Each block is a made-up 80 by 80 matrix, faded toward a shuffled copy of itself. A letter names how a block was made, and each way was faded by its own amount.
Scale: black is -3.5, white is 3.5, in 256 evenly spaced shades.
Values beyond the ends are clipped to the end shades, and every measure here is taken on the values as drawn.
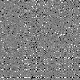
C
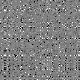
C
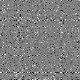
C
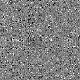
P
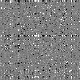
C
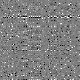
C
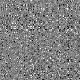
P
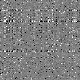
C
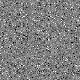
P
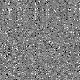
P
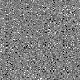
P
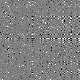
C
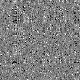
P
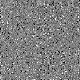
P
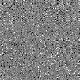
P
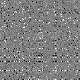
C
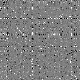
C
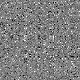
P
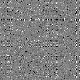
C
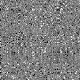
P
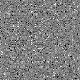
P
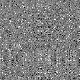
P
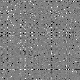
C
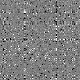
C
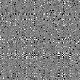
C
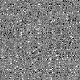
P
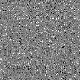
P
